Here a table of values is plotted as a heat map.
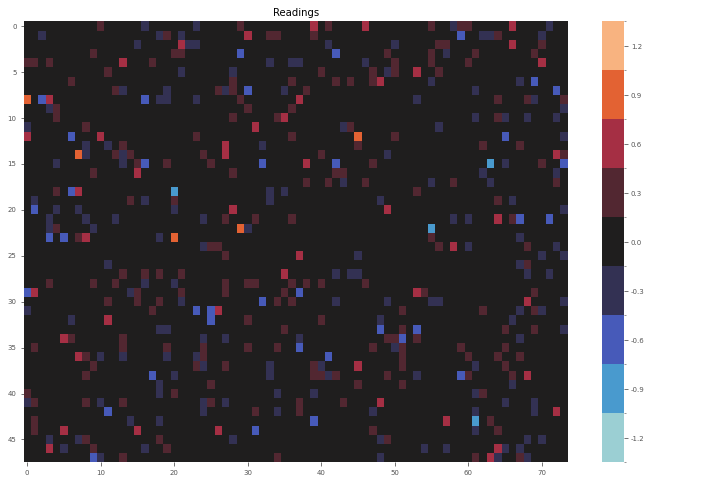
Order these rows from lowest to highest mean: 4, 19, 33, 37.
33, 19, 37, 4
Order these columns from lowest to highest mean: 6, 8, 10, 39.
6, 10, 39, 8
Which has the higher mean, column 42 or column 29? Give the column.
29
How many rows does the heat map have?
48
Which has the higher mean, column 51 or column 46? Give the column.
51
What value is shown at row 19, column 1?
-0.3
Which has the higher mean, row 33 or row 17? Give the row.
17
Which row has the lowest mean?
15
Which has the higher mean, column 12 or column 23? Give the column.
12
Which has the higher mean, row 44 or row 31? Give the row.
44
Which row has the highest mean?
14
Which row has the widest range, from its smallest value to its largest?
22
